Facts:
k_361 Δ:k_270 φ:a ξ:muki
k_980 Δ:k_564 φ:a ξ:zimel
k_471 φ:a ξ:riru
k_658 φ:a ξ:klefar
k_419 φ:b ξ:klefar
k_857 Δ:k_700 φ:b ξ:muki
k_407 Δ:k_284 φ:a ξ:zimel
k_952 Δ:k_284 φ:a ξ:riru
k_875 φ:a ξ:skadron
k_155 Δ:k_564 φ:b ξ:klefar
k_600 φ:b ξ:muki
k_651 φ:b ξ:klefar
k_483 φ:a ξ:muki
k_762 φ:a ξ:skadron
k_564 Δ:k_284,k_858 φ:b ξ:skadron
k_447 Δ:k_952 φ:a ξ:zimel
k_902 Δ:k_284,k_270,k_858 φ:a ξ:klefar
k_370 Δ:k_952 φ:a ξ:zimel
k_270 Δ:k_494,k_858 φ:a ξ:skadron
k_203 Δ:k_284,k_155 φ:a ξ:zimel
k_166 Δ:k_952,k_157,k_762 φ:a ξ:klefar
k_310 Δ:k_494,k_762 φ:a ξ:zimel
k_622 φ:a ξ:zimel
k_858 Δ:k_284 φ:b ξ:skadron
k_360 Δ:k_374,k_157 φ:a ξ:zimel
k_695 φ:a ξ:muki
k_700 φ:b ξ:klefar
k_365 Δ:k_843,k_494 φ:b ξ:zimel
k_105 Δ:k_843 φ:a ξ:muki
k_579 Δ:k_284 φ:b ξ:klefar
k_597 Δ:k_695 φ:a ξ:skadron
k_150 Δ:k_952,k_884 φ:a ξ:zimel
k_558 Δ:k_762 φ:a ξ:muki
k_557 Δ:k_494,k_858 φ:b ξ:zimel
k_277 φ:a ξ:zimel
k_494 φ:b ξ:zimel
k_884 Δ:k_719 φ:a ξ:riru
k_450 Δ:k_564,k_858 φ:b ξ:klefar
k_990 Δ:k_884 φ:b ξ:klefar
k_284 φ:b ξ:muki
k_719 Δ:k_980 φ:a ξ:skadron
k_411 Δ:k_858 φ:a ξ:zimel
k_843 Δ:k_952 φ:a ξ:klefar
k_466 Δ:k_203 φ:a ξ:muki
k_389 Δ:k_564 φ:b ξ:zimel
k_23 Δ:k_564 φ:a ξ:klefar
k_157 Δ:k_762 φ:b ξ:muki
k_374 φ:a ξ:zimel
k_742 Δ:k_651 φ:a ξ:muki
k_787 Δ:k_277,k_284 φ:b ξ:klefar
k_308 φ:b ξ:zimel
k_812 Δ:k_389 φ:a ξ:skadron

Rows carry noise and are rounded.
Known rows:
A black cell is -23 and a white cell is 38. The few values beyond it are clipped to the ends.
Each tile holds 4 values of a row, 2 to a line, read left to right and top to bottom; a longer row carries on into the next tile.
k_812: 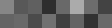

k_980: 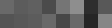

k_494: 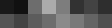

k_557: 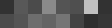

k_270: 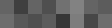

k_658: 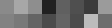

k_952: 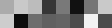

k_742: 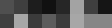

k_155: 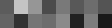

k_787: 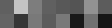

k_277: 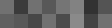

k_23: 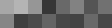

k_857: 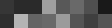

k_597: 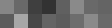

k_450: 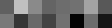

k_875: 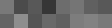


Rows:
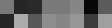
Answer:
k_695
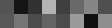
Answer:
k_105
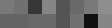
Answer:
k_150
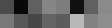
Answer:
k_762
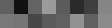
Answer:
k_374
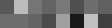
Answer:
k_419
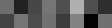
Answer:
k_466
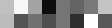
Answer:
k_471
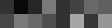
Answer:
k_558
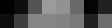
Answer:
k_284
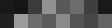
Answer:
k_600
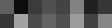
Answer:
k_483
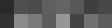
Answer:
k_308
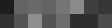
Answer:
k_389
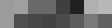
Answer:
k_166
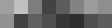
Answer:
k_902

